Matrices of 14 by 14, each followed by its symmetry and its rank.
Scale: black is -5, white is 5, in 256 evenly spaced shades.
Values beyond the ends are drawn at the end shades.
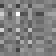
neither, rank two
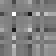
symmetric, rank one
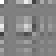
symmetric, rank one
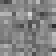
neither, rank three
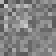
symmetric, rank three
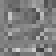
neither, rank three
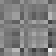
symmetric, rank one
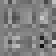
neither, rank two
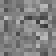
neither, rank three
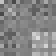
symmetric, rank three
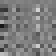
neither, rank two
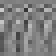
neither, rank two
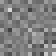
symmetric, rank three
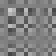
symmetric, rank one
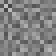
symmetric, rank three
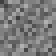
symmetric, full rank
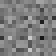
neither, rank three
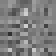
neither, rank three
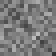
symmetric, full rank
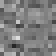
neither, rank three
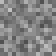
symmetric, rank three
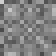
symmetric, rank three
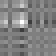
symmetric, rank one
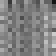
neither, rank two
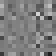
neither, rank two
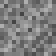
symmetric, full rank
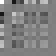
symmetric, rank one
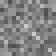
symmetric, full rank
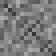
symmetric, full rank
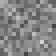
symmetric, full rank
